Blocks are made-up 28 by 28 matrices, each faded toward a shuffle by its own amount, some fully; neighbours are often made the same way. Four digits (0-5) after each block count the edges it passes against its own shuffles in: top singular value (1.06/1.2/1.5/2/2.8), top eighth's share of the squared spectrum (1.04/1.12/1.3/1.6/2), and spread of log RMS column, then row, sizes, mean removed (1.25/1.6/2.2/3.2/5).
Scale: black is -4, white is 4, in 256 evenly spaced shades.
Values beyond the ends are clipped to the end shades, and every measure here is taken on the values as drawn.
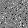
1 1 0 0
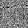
3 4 1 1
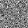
3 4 1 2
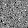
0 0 0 0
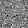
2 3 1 0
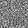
3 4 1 1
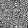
3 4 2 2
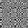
4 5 3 2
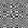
4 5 3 3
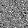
1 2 0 0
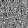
1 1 0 0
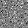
2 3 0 1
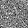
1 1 0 0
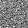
0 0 0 0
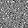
2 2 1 0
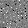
1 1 0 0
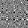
3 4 1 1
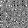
3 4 1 1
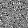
1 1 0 1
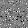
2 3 0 2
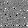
2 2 0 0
